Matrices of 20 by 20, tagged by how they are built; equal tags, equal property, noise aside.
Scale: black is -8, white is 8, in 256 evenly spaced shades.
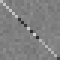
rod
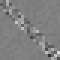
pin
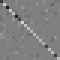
rod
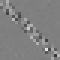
pin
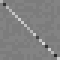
rod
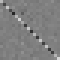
rod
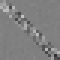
pin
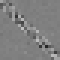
pin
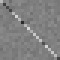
rod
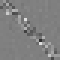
pin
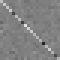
rod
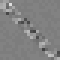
pin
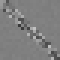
pin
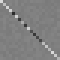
rod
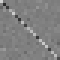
rod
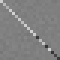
rod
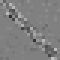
pin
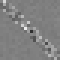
pin
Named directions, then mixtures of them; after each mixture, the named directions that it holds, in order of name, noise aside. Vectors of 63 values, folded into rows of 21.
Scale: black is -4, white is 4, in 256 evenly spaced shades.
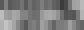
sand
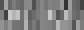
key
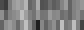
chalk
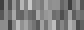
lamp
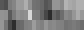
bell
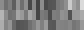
bell, lamp, sand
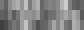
chalk, sand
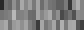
chalk, lamp, sand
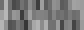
bell, chalk, sand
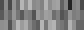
lamp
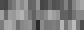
chalk, sand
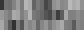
bell, key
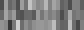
chalk, lamp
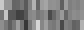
chalk, key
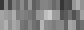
lamp, sand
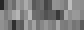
bell, key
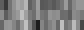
chalk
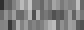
bell, lamp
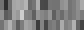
chalk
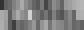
bell, sand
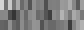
key, lamp, sand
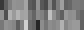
chalk, key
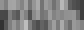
bell, chalk, sand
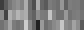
chalk, key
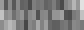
key, lamp, sand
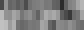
sand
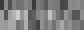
chalk, key, sand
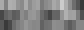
sand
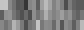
bell, chalk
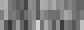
chalk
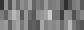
key, lamp, sand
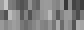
bell, chalk, key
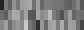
chalk, key, lamp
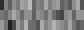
bell, key, lamp
